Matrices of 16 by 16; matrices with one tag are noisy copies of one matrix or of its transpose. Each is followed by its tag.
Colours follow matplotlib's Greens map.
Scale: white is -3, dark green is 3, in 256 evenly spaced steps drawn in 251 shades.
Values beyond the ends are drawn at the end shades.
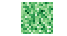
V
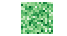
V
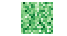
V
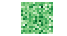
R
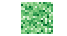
V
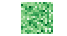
V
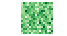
V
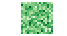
V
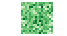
R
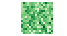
V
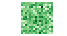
R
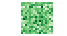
R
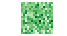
R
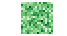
V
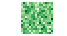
V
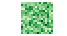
V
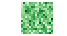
V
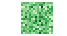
R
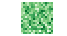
V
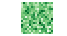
V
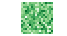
V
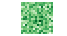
R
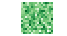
V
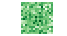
R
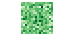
R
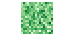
V
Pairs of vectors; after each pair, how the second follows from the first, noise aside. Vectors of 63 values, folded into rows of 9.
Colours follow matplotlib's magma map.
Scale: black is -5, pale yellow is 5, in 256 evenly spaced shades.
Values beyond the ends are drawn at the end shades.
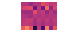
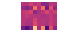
negated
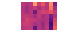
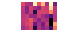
scaled up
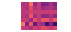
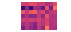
reversed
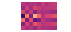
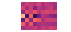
negated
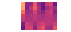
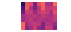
negated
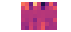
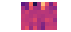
negated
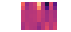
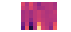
reversed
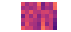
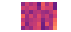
negated
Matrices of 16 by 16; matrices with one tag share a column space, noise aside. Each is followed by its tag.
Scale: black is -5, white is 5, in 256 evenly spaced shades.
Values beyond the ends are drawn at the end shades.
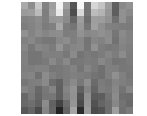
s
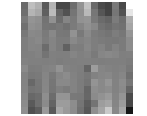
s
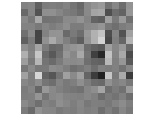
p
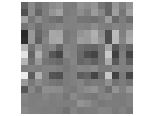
p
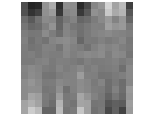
s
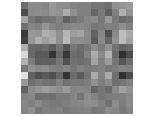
p
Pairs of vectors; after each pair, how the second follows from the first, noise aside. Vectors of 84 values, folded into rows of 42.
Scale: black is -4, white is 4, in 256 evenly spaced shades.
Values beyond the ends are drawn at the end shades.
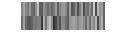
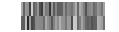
shuffled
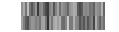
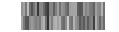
copied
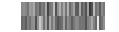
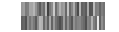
copied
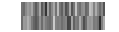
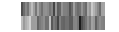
shuffled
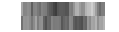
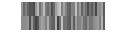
shuffled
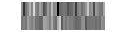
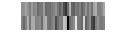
shuffled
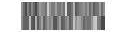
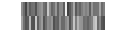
copied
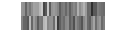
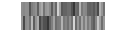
shuffled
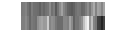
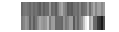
copied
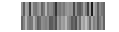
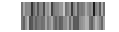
shuffled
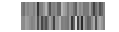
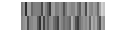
shuffled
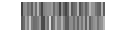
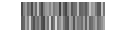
copied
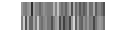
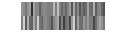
copied
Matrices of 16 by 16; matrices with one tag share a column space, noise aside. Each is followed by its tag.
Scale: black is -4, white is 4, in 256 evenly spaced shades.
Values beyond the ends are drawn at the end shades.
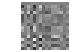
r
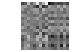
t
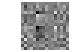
r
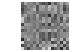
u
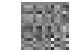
r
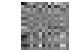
t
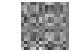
u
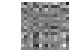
t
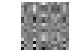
u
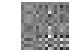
r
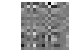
t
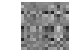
r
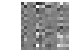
t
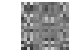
u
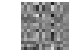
u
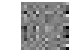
r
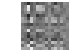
u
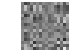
u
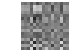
u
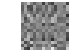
u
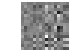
r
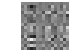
r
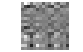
t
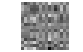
u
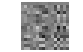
r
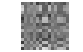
u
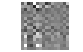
t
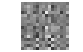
r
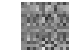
u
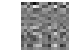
t
